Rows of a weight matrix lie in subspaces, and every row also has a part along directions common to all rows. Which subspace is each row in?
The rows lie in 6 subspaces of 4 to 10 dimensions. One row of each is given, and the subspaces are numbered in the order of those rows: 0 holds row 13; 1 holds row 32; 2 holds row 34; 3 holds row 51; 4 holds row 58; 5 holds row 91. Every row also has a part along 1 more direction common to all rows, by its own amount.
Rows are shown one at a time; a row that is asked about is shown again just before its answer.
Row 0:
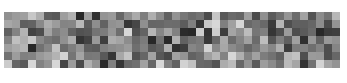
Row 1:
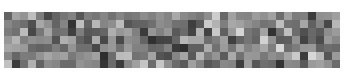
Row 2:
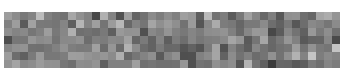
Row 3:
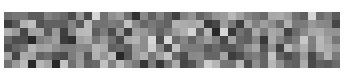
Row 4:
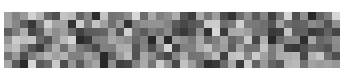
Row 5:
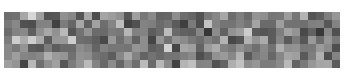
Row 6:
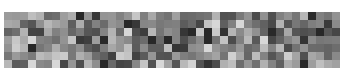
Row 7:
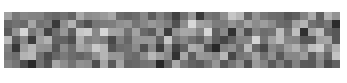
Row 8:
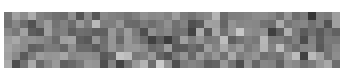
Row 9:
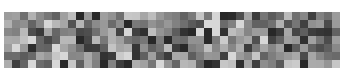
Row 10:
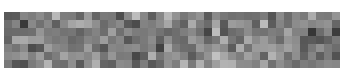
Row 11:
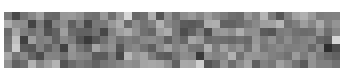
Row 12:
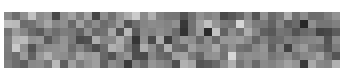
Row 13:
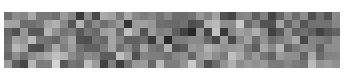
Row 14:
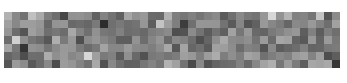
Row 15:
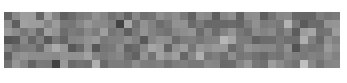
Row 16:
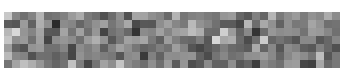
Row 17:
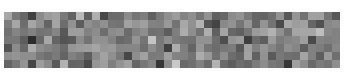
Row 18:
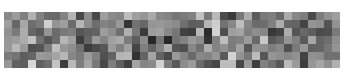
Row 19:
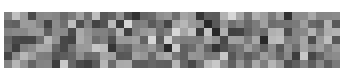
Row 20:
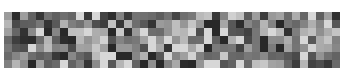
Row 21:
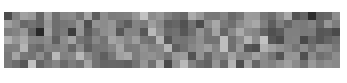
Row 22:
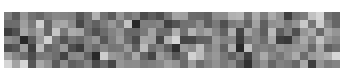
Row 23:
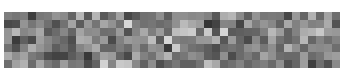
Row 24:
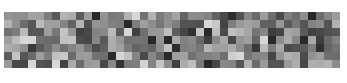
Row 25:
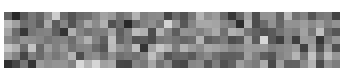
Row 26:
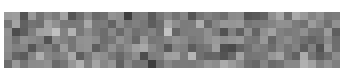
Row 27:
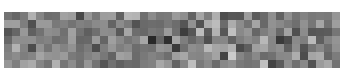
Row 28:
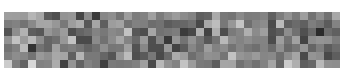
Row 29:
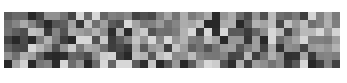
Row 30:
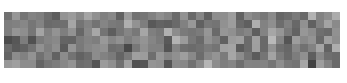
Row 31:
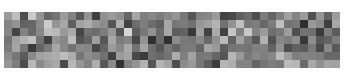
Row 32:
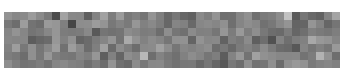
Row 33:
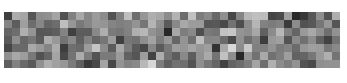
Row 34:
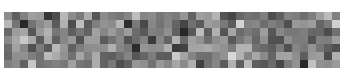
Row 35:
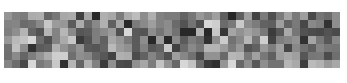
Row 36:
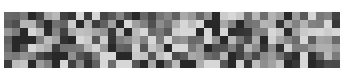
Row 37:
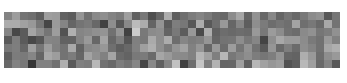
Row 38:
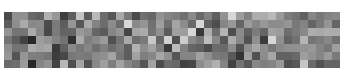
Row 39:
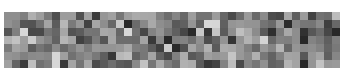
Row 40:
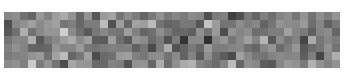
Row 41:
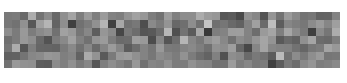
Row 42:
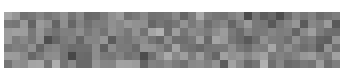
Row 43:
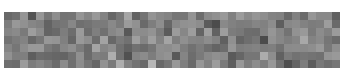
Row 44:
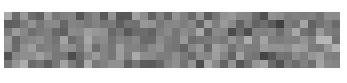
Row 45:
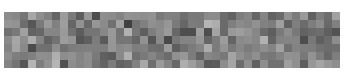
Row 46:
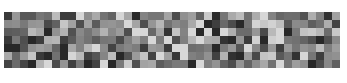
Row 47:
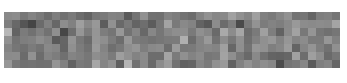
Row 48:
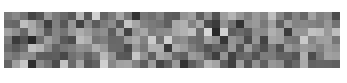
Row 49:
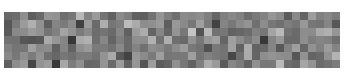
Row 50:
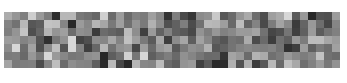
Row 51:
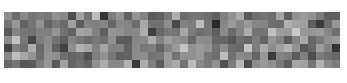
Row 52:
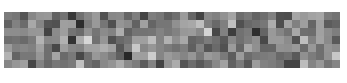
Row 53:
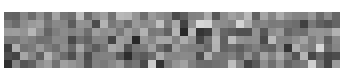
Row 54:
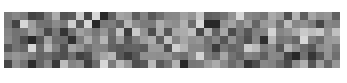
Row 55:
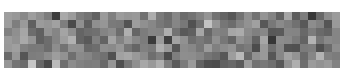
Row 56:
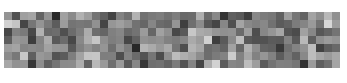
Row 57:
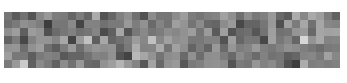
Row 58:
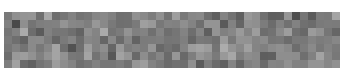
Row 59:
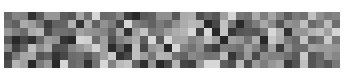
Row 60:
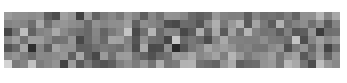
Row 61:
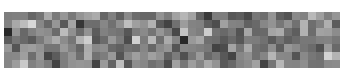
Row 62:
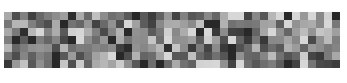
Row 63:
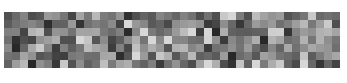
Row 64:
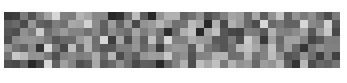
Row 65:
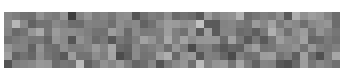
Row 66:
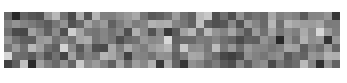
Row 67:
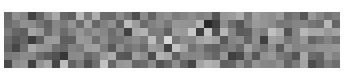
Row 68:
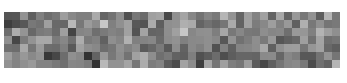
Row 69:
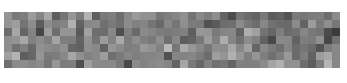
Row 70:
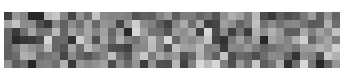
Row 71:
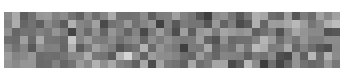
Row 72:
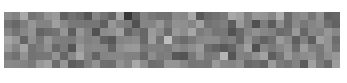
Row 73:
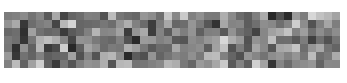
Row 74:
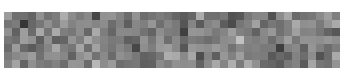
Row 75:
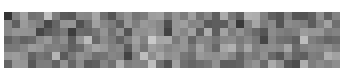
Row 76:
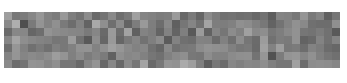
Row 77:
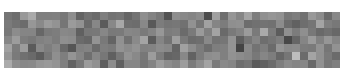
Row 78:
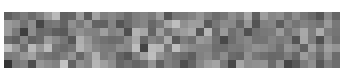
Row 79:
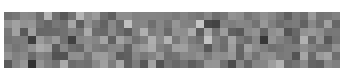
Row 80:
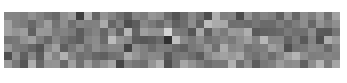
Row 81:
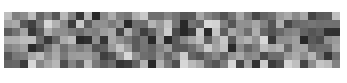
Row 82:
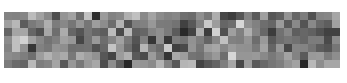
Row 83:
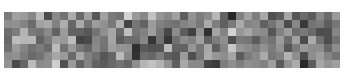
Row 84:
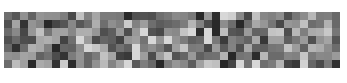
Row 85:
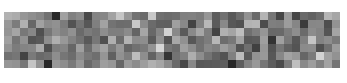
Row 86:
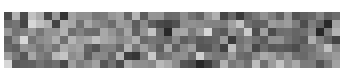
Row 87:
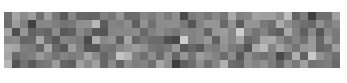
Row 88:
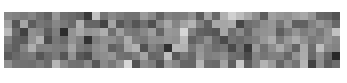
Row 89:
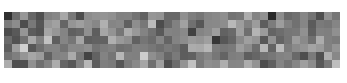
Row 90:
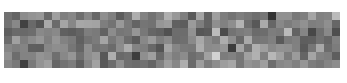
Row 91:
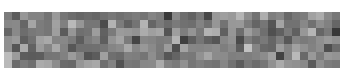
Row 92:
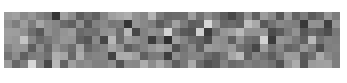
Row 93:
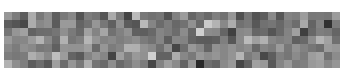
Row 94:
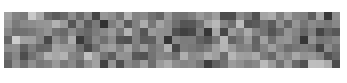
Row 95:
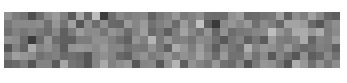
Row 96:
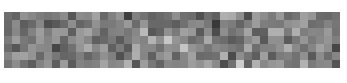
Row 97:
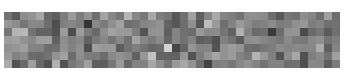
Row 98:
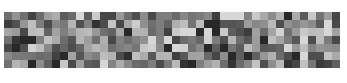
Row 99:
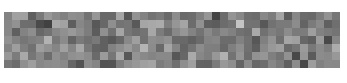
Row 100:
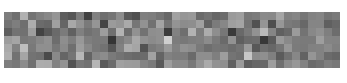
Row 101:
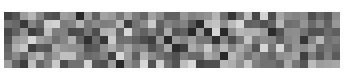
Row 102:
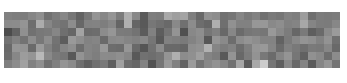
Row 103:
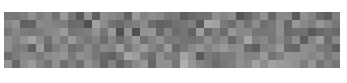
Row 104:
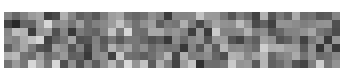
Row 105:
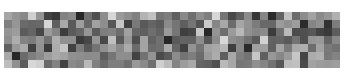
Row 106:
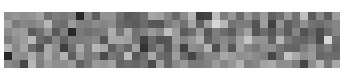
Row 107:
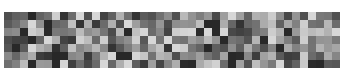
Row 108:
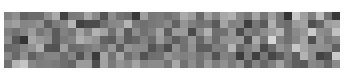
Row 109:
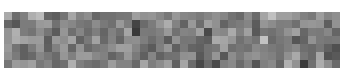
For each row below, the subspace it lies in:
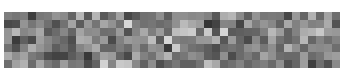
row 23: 0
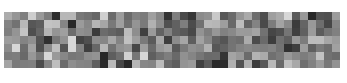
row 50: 1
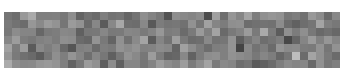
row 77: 5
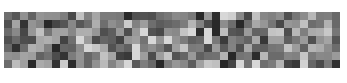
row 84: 3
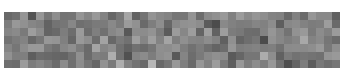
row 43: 4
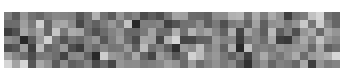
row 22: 5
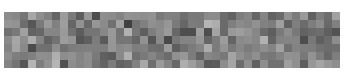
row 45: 4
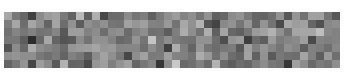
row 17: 3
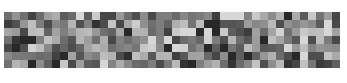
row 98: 5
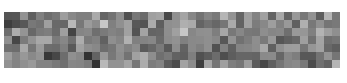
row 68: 0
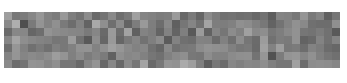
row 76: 3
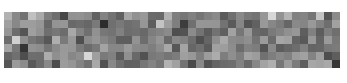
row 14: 0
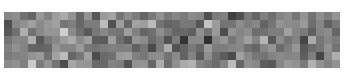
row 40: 2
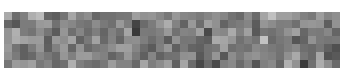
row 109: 0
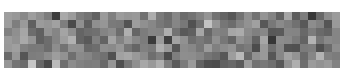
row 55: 1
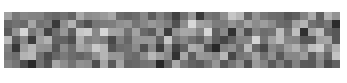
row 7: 4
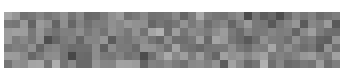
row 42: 0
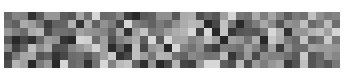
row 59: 5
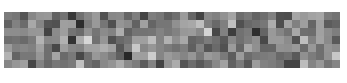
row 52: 4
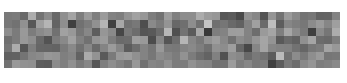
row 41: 5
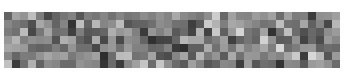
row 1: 2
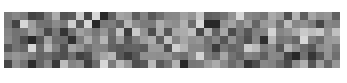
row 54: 3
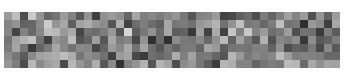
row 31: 4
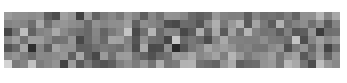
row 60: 5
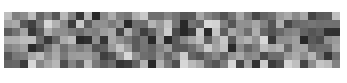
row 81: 4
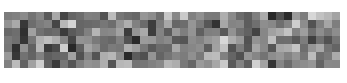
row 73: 1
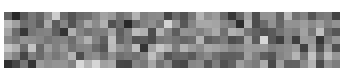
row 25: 5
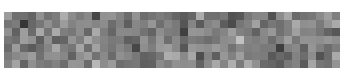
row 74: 2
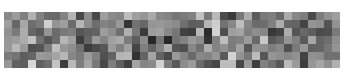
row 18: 3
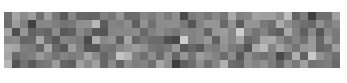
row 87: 2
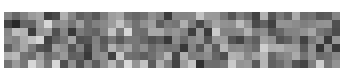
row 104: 0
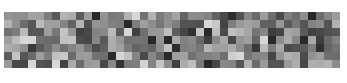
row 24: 1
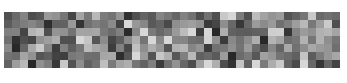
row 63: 3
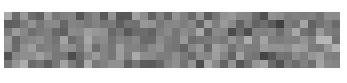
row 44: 4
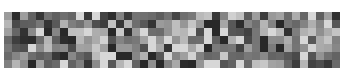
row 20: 2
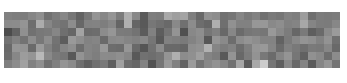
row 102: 5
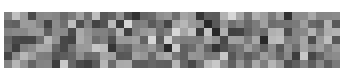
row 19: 5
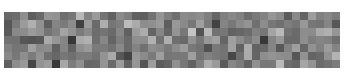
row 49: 2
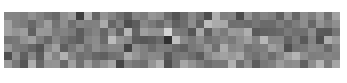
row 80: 5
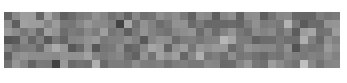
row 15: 4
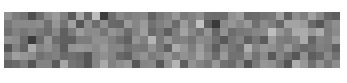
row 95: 3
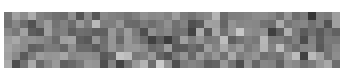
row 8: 2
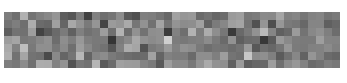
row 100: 5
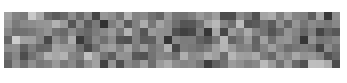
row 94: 0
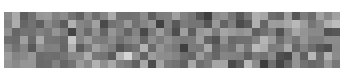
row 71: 2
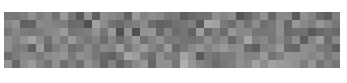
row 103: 3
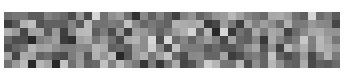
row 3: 1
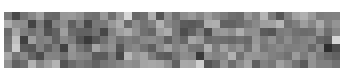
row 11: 4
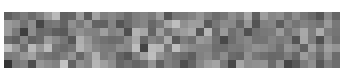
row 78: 5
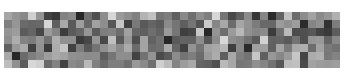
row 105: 1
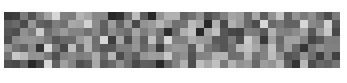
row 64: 1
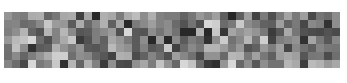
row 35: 2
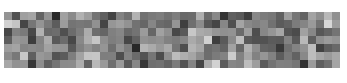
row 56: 2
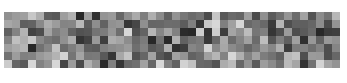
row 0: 5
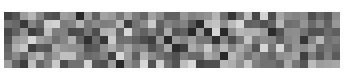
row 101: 0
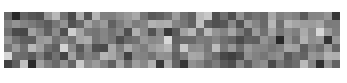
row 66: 5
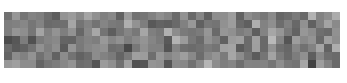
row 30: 5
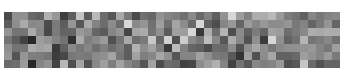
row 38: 2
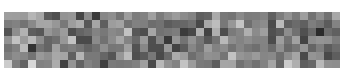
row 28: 5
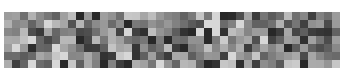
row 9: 3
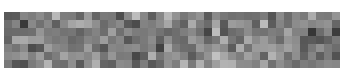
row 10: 1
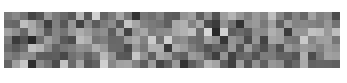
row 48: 1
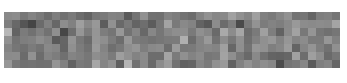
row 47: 2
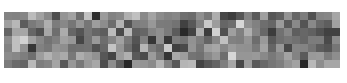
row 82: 2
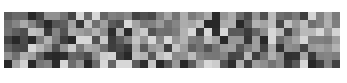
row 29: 5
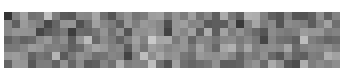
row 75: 4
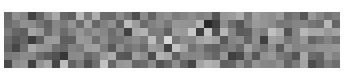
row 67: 4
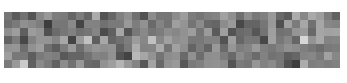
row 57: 4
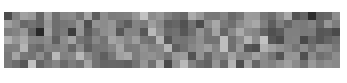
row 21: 4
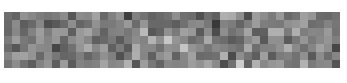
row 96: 3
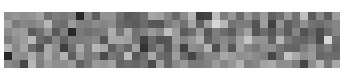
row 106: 5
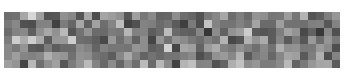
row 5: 3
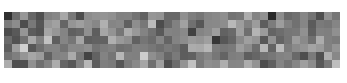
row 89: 0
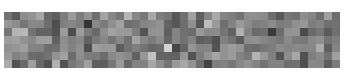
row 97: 4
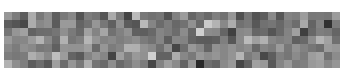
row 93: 4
